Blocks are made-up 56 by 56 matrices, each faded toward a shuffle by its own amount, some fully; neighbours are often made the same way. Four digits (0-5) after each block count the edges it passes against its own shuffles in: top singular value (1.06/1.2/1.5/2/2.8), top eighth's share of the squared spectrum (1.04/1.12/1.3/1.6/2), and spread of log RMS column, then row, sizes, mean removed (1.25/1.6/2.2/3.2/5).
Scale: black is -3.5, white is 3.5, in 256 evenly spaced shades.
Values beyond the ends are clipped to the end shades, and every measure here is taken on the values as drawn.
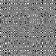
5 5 3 3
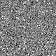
2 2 0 0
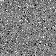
0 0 0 0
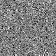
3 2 1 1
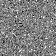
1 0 0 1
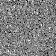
2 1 0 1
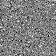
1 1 0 0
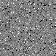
2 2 1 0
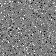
0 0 0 0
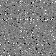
2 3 0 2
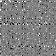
3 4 2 2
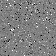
1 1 0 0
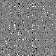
3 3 2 2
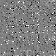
3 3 2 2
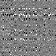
4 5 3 3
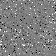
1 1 0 0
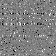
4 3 1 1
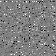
3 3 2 1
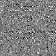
3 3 1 2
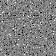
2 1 0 0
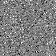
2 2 0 1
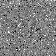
2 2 0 1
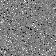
1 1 0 0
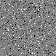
0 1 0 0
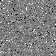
0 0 0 0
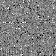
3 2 1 1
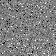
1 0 0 0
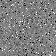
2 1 0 0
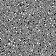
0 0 0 0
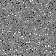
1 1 0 0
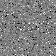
2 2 0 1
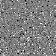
3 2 0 1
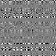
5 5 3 4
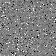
0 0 0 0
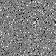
3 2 0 0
